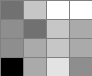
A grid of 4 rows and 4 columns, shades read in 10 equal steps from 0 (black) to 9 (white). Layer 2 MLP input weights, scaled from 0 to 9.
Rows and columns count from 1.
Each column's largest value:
5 7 9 9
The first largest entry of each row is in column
3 3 3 3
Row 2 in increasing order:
4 5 6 7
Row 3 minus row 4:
5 0 -1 1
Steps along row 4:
up up down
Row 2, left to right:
5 4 7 6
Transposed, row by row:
4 5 5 0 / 7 4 6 6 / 9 7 7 8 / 9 6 6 5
